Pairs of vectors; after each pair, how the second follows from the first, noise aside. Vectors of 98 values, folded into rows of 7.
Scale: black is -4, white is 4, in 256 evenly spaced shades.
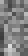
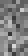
shuffled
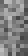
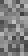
shuffled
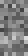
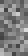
shuffled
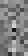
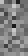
reversed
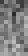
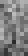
reversed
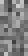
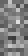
shuffled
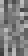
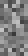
shuffled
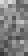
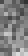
reversed
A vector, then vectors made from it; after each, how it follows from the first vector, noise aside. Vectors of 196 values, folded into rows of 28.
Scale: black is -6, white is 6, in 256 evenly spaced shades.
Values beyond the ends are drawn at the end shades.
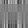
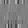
partly zeroed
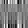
scaled up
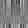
reversed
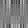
reversed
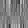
reversed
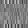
sign-scrambled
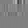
partly zeroed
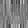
reversed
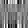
scaled up
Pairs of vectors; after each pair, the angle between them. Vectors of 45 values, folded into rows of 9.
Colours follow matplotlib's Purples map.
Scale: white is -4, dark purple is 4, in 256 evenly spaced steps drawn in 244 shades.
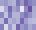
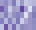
nearly opposite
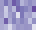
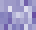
orthogonal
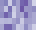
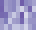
orthogonal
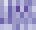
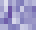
partly aligned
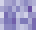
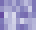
nearly opposite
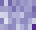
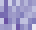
nearly opposite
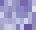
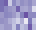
partly aligned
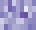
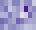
nearly opposite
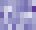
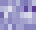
nearly parallel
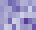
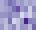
nearly parallel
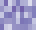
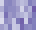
orthogonal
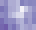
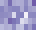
orthogonal
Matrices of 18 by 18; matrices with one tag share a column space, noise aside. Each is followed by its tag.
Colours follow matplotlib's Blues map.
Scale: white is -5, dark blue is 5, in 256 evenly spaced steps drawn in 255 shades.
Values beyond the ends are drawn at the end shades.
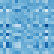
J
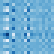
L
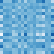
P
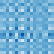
L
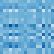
J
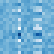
L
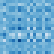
L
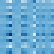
P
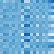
P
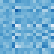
J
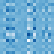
L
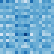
P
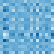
L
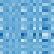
L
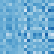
L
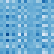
P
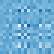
J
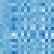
L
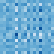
L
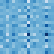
P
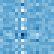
L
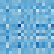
J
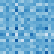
L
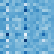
L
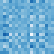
P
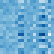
P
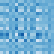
L
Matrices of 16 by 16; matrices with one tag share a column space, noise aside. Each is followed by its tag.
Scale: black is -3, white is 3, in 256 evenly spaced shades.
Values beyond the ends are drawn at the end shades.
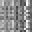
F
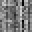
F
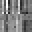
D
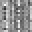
F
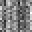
F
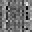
F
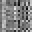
F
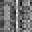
F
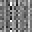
F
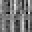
D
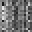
F
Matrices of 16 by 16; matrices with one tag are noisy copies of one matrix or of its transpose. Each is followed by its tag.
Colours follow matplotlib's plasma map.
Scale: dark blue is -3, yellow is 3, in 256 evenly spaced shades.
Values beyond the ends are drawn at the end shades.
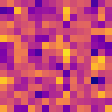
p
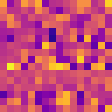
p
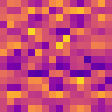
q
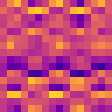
q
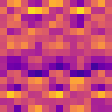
q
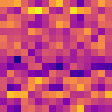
q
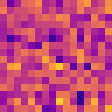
p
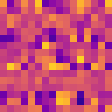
p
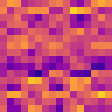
q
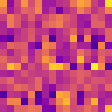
p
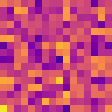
p
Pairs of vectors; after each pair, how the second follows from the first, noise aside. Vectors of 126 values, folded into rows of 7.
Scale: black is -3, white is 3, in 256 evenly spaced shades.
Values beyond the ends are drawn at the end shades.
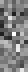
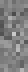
shrunk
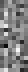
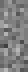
shrunk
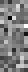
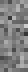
shrunk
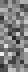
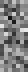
wrapped around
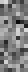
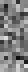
wrapped around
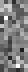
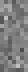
shrunk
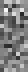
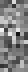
wrapped around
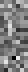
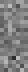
shrunk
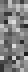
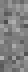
shrunk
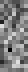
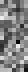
wrapped around
